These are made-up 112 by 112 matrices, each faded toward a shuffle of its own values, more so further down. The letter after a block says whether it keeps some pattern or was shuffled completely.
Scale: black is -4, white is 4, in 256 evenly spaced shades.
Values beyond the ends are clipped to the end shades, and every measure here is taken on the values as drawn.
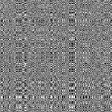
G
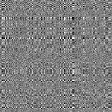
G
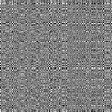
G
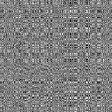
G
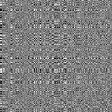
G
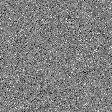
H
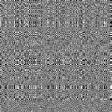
G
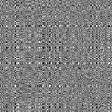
G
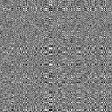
G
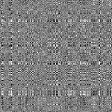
G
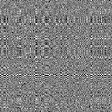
G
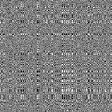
G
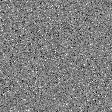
H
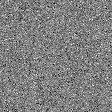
H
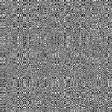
G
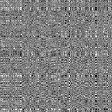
G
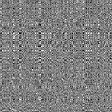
G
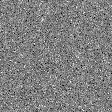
H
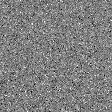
H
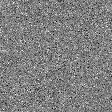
H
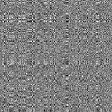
G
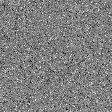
H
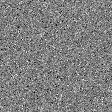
H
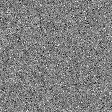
H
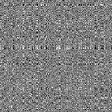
G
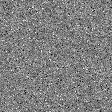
H
